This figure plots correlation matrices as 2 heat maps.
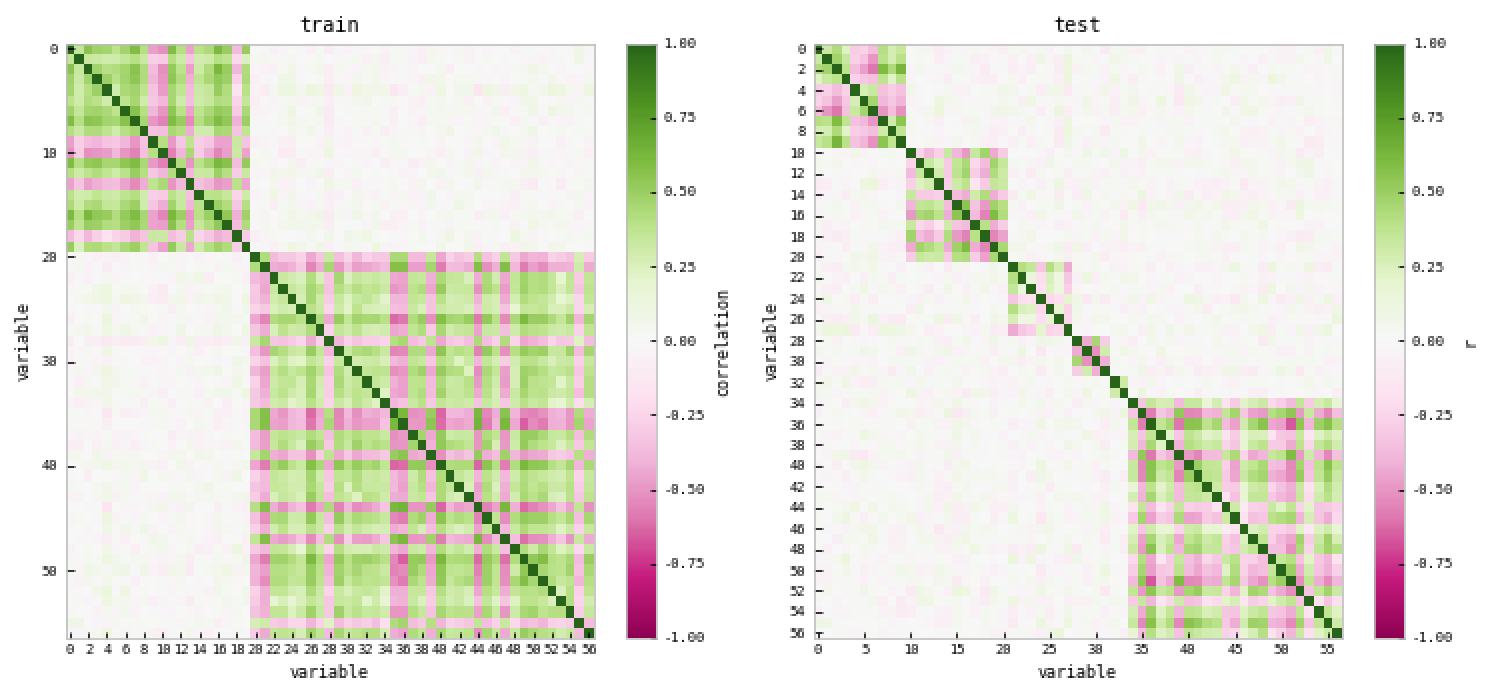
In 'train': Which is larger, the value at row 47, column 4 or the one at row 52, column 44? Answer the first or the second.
the first
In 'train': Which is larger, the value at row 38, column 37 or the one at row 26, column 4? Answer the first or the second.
the first
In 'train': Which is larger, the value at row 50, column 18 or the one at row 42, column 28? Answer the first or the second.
the first
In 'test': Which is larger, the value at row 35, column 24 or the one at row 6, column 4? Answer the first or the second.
the second
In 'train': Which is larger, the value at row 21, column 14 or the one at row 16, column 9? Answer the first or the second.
the first
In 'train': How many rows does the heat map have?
57
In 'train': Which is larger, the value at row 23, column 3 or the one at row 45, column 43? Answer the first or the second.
the second
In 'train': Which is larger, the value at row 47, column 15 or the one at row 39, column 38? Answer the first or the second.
the first
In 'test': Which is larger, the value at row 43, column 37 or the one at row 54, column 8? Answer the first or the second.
the first
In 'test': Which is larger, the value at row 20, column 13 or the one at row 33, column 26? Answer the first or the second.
the first
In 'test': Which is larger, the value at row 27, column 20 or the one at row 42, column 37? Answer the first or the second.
the second
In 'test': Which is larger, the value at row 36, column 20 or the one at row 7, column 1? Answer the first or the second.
the second
